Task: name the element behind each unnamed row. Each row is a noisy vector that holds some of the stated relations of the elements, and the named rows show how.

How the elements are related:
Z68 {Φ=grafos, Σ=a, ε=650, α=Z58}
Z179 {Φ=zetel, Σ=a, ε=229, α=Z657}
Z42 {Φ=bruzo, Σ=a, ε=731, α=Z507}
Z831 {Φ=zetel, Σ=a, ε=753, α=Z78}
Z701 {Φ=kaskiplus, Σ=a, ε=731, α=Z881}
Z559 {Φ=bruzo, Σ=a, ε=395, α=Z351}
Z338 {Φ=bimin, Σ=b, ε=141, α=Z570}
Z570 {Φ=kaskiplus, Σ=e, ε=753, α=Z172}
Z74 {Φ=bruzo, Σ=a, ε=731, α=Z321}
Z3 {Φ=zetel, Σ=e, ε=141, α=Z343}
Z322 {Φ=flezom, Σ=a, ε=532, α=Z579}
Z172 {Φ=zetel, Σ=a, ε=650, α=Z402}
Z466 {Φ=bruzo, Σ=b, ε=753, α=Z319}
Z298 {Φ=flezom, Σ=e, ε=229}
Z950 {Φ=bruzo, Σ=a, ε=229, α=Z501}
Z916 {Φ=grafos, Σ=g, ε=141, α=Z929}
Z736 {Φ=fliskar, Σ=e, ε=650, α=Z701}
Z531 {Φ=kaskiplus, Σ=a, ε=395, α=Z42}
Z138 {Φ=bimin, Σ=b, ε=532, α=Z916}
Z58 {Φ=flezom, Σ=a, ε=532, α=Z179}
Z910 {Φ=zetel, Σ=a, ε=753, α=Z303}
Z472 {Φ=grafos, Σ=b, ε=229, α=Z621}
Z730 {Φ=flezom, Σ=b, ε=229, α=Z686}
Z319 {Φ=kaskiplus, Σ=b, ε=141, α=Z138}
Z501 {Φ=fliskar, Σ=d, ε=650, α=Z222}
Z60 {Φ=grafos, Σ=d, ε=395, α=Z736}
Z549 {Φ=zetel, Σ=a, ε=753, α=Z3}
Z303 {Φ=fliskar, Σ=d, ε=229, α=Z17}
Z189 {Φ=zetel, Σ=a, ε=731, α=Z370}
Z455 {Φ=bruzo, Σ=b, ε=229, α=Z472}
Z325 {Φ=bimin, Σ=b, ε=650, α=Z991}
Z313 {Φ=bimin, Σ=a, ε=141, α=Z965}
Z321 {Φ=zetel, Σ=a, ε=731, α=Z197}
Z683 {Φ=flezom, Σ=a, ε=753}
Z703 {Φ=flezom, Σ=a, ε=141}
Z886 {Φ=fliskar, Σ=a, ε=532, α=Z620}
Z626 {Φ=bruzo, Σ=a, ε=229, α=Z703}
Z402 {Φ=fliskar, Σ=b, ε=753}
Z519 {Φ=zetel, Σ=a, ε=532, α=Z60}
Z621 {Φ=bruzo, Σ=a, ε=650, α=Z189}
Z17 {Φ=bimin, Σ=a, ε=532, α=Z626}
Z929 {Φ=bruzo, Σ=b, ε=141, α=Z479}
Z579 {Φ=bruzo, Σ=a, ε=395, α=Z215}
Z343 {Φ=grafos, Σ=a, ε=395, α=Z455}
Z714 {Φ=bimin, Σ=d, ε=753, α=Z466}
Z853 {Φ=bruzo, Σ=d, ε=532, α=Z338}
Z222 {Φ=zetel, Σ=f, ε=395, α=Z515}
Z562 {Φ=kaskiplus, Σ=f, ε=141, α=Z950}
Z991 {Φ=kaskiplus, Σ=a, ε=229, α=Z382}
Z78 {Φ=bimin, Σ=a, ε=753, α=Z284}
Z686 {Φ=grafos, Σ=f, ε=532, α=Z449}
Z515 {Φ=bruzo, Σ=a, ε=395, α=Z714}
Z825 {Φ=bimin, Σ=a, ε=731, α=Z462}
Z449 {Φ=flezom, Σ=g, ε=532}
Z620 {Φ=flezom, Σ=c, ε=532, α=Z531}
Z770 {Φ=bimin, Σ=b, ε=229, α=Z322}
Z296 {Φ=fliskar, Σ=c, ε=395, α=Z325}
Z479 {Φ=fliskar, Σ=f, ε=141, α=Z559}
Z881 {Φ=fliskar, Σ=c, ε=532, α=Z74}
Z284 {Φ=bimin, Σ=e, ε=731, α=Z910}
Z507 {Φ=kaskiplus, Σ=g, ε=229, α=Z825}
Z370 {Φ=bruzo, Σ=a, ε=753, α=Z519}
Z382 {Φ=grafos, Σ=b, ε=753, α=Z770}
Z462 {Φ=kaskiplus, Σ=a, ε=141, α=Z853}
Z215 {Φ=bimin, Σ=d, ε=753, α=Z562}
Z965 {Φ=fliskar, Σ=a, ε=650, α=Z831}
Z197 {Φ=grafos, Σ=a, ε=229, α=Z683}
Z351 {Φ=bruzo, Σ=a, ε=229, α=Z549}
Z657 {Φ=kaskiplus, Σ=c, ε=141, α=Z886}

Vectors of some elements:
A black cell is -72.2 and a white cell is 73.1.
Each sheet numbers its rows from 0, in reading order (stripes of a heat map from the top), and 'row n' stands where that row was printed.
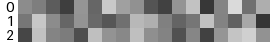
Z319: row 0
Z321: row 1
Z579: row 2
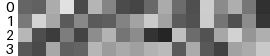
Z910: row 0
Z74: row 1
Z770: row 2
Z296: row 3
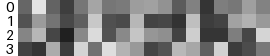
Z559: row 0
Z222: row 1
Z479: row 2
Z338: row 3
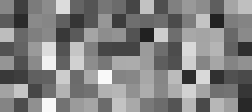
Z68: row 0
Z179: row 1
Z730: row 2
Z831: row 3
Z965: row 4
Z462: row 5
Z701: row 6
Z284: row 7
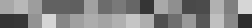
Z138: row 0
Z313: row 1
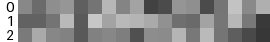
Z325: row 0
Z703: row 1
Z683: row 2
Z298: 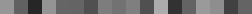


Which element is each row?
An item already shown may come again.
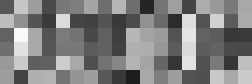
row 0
Z929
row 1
Z472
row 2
Z370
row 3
Z370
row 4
Z736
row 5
Z382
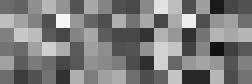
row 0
Z570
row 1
Z60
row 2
Z466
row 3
Z570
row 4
Z730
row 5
Z562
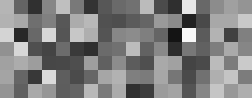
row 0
Z197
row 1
Z714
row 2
Z303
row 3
Z351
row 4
Z138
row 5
Z991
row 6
Z325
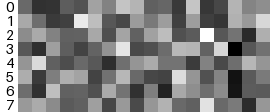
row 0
Z562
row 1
Z916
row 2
Z881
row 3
Z620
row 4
Z351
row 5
Z507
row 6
Z853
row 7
Z881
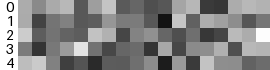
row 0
Z215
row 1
Z730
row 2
Z501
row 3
Z68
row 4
Z455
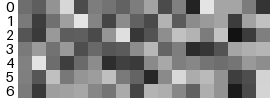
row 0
Z626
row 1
Z68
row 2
Z620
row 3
Z950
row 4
Z549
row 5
Z402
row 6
Z886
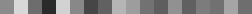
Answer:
Z3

